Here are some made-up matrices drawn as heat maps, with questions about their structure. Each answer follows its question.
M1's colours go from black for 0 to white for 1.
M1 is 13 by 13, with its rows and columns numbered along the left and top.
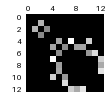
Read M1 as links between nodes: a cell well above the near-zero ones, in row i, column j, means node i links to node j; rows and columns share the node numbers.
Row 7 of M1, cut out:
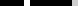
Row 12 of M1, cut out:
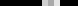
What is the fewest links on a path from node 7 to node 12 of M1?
1
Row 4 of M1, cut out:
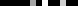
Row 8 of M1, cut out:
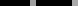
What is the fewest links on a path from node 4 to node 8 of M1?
2
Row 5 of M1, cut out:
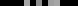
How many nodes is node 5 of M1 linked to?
4
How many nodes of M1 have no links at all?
1
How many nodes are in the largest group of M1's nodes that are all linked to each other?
2
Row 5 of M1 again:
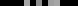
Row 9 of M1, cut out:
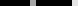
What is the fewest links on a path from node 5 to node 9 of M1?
1
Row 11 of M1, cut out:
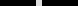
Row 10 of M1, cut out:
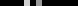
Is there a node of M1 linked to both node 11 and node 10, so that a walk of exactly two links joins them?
yes
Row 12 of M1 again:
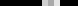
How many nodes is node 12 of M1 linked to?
3
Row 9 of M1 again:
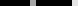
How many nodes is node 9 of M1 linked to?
2
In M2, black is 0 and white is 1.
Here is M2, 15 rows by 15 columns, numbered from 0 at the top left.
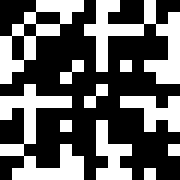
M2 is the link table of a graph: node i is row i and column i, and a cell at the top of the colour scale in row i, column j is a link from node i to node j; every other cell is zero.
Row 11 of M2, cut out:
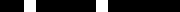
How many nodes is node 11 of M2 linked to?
2
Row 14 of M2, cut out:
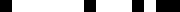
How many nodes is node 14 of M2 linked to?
10
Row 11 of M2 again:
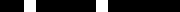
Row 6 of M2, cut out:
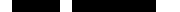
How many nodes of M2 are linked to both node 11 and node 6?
0
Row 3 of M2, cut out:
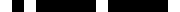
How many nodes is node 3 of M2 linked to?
4
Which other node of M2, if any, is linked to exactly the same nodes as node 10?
node 1
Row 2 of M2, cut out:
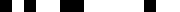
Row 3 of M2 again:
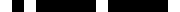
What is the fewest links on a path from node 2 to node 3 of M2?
1
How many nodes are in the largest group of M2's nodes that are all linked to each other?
5
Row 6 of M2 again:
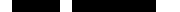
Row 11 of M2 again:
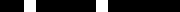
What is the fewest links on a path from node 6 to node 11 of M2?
3
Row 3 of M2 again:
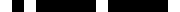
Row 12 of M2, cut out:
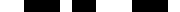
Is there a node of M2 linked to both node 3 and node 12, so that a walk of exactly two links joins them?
yes
